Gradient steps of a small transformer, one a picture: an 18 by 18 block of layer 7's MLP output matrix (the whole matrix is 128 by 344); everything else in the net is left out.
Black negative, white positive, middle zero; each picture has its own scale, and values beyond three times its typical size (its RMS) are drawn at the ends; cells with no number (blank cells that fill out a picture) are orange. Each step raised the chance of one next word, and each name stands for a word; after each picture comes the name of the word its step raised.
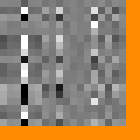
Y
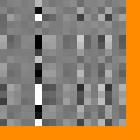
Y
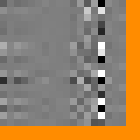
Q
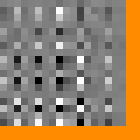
Q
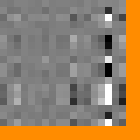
Y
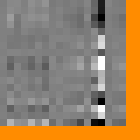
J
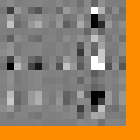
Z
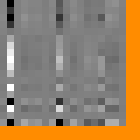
J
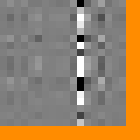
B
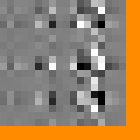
Z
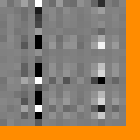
Q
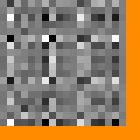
B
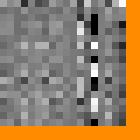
Q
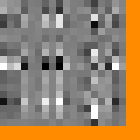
Z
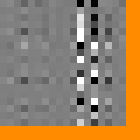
Q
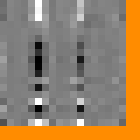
J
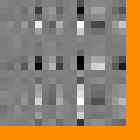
Z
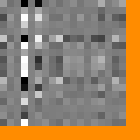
B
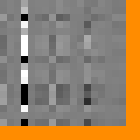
Y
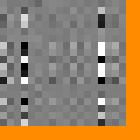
Q
